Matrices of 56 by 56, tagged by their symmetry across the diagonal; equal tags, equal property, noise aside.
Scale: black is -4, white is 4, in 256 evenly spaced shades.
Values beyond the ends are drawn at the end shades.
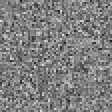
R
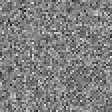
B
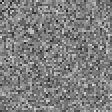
B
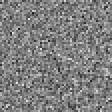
R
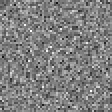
B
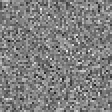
R
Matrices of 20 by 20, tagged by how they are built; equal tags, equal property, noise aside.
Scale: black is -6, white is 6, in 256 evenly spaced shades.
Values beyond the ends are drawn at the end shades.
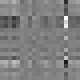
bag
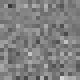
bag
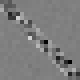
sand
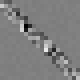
sand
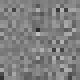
bag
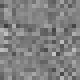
bag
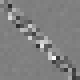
sand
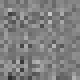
bag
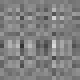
bag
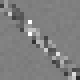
sand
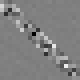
sand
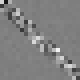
sand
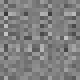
bag
